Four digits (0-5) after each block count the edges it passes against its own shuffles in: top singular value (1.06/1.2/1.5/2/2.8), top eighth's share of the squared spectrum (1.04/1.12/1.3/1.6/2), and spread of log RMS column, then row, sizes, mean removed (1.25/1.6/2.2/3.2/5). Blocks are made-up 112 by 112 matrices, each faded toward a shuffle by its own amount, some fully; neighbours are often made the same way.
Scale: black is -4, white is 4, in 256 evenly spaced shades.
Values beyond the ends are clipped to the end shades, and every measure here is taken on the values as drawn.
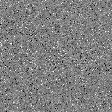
3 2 0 0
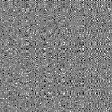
5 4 3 3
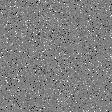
1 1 0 0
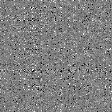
2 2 3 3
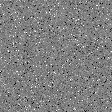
0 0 0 0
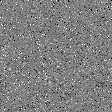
0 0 0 0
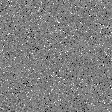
0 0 0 0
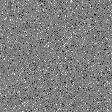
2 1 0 0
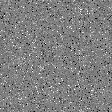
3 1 0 0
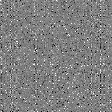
4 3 2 1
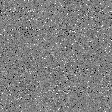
1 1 0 1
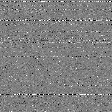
3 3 0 3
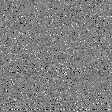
2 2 0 2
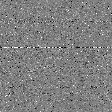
3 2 0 2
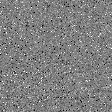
0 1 0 1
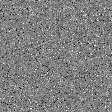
0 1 0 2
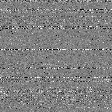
3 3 0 4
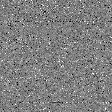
1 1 0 2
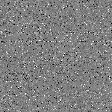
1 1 0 1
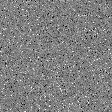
0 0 0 0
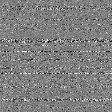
3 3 0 4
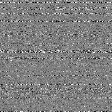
2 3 0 4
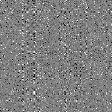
4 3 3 2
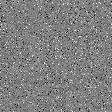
3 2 0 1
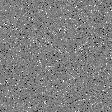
2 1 0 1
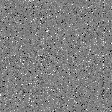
3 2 1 0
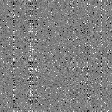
4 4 3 1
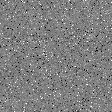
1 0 0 0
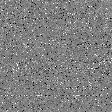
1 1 0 2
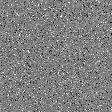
0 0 0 0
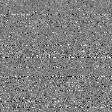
2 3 0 4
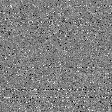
2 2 0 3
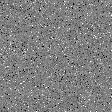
1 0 0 0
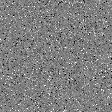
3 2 0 0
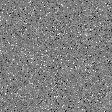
2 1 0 0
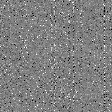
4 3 2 0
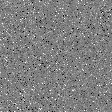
0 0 0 0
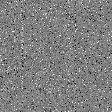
1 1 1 0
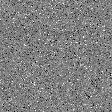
2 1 0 0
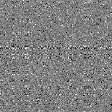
4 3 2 2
